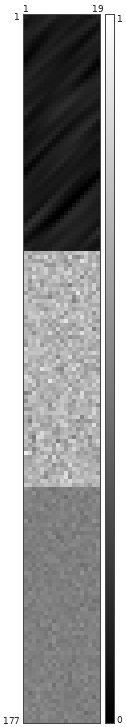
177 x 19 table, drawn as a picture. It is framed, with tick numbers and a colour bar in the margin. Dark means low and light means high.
The table splits into 3 rows of 1 panel. Panel 1,1: very low, slanting up to the right, faint in contrast. Panel 2,1: high, fine-grained. Panel 3,1: middling, fine-grained, faint in contrast.
